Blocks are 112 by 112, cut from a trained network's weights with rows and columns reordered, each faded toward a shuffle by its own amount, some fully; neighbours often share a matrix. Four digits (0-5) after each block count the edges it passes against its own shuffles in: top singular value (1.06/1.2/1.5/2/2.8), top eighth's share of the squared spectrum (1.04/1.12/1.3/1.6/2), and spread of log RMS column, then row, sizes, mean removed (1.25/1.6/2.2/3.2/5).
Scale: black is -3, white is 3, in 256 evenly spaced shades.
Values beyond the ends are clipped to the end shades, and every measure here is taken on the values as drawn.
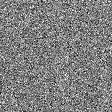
1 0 0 0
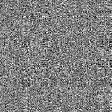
4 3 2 2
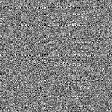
4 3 2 3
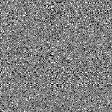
4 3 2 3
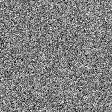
0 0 0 0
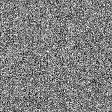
2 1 0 0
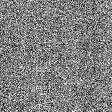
2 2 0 1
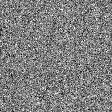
2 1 0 0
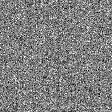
2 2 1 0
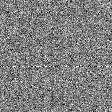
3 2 0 1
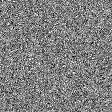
0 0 0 0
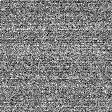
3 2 0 1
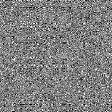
4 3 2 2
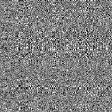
4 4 3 3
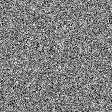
2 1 0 0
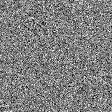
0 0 0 0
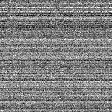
5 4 2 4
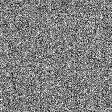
2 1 0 0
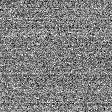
3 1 0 0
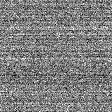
4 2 0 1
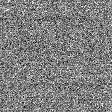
1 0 0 0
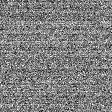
3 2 0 0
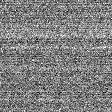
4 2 0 1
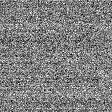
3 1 0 0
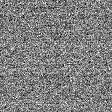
2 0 0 0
